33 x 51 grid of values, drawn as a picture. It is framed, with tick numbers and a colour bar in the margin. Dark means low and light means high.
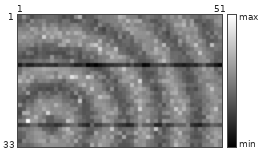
No overall slope runs across the table. Concentric rings centre on the bottom left. Rows 13 and 28 differ from the rows beside them. On average the colour sits 50% of the way up the scale.
